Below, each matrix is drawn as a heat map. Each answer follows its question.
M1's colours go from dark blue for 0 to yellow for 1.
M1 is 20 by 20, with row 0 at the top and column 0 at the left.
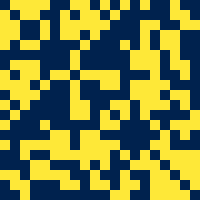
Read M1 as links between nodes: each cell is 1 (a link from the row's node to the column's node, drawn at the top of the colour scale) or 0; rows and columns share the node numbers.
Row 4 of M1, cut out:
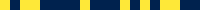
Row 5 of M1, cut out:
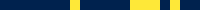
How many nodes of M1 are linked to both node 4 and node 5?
2
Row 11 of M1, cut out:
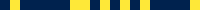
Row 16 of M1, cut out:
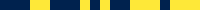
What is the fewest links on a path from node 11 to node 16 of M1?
2
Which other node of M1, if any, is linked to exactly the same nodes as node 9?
node 6
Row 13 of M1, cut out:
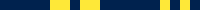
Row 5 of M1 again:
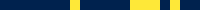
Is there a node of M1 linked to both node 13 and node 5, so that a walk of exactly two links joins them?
no
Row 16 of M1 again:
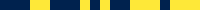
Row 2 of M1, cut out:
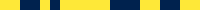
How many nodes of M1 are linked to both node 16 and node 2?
7
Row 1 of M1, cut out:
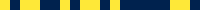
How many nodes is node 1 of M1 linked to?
9
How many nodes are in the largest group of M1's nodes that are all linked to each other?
5
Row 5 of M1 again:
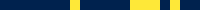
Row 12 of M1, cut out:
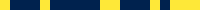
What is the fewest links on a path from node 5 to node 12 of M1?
2
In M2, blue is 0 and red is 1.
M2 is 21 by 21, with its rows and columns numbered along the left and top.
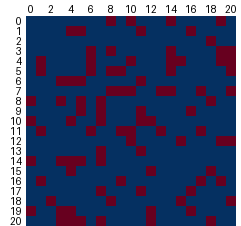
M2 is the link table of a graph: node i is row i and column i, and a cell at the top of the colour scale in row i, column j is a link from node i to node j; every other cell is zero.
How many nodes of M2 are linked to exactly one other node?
1
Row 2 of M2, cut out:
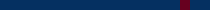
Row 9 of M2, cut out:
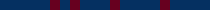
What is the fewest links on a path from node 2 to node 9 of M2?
4
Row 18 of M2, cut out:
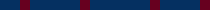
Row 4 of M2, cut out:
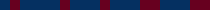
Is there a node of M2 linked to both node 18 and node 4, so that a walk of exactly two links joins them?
yes
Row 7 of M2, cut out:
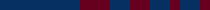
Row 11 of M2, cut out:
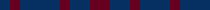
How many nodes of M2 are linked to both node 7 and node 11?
4
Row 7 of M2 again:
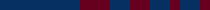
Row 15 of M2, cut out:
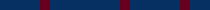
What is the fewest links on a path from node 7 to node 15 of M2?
3
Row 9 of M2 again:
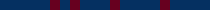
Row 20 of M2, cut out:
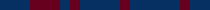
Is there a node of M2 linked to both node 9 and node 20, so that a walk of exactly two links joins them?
yes
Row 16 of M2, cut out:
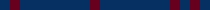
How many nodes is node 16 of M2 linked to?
4
